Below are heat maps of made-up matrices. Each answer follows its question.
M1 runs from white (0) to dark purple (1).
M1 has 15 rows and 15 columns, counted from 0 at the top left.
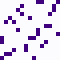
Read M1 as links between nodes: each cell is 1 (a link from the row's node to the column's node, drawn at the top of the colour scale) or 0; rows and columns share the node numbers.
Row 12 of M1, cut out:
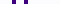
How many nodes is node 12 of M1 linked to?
2
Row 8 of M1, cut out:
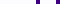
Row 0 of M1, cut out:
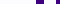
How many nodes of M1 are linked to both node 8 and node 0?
2
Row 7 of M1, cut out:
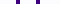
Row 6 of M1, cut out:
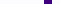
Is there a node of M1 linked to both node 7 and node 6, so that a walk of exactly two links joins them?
no
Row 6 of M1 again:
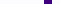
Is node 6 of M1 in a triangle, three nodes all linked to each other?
no
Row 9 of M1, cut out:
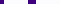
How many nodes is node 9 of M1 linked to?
3
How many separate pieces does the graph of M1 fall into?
1
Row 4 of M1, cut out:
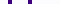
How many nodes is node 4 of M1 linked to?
2
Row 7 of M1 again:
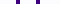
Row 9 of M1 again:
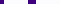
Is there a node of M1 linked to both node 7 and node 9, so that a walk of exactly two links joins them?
no
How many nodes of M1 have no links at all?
0
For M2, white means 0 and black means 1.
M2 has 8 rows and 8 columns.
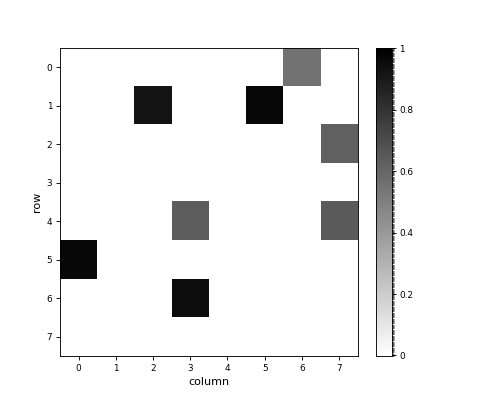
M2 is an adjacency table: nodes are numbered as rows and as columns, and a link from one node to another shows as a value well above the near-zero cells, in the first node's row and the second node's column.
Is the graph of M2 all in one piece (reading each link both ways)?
yes
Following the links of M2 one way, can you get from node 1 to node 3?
yes
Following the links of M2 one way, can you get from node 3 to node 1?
no
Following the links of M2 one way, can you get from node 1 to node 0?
yes
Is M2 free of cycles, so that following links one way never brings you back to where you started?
yes
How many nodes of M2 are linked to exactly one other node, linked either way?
0
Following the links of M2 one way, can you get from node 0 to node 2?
no
